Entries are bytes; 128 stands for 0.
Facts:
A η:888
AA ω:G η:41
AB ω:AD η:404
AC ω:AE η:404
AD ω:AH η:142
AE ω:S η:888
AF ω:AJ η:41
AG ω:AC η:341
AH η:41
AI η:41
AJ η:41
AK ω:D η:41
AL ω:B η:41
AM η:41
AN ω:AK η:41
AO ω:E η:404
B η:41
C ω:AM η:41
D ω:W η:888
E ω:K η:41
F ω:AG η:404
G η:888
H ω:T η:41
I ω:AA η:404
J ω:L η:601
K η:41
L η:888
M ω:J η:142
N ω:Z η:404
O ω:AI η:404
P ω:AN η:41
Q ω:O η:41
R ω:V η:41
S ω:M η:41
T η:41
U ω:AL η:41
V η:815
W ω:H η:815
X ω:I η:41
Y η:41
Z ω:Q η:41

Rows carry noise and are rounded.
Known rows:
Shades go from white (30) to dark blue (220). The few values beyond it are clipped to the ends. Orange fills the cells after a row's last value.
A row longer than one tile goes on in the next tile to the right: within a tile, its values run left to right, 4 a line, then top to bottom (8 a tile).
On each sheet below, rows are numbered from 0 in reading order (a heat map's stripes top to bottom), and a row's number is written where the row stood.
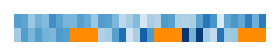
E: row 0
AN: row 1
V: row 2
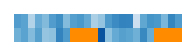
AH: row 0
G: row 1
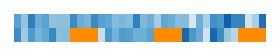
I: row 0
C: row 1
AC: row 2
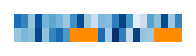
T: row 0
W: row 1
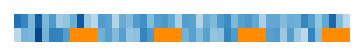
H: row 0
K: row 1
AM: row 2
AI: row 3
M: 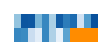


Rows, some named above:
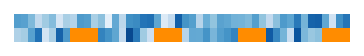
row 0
AN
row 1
F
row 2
Z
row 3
AE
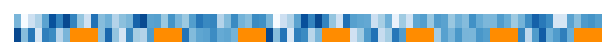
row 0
AG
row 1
S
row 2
A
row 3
AG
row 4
P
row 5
Q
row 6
D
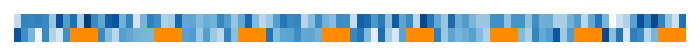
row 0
L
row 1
AD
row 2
AI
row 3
A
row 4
J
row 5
O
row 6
N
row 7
AG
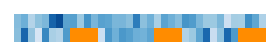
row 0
S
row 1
X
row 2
AK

